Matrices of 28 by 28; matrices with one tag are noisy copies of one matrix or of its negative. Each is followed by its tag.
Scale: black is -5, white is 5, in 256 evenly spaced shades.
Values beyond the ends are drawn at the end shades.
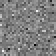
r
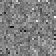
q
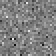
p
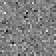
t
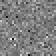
p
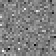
r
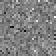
q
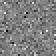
t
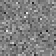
t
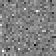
r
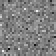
r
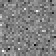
r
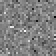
q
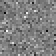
t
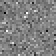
t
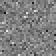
t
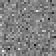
r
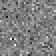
p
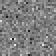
p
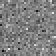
r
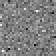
r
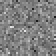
q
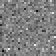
r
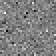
t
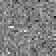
q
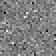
t
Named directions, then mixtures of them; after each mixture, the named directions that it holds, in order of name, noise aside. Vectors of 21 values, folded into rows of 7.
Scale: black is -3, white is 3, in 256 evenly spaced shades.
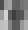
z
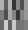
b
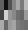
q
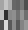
b, q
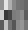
q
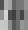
z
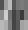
z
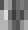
z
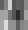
b, z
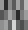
b, q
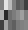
q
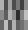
b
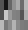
q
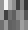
q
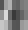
z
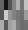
q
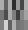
b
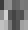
z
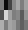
q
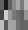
q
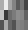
q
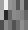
q
